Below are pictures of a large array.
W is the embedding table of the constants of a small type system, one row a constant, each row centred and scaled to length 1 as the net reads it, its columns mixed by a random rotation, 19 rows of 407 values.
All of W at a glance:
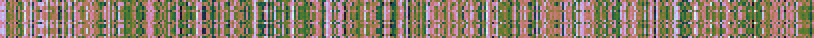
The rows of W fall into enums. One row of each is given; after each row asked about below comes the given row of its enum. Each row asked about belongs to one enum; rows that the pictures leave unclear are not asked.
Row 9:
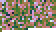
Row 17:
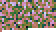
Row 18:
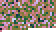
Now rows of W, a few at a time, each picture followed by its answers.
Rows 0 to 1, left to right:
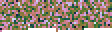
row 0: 18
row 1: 17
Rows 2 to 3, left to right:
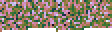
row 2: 17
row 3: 9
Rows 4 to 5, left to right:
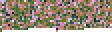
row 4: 9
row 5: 18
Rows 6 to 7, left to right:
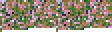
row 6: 9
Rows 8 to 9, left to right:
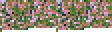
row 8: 9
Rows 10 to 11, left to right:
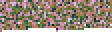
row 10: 17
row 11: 18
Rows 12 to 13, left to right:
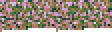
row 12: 17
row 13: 17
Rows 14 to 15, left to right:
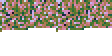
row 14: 9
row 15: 9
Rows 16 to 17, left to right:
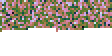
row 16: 9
